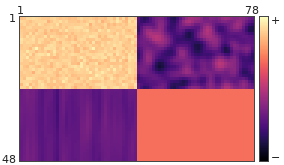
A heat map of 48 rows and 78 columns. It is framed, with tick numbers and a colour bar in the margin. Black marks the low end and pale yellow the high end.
The table splits into 2 rows of 2 panels. Panel 1,1: very high, fine-grained, faint in contrast. Panel 1,2: low, blotchy. Panel 2,1: low, streaked downward, faint in contrast. Panel 2,2: high, flat.
